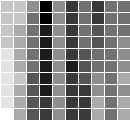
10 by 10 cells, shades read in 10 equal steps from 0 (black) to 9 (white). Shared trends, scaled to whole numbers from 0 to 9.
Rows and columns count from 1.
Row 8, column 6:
2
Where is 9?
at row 10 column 1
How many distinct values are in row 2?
5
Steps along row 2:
same down down up down up down up same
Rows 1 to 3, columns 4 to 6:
0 5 2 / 0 5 2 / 1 5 2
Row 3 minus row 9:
-1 0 1 -1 0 0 2 -3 0 -2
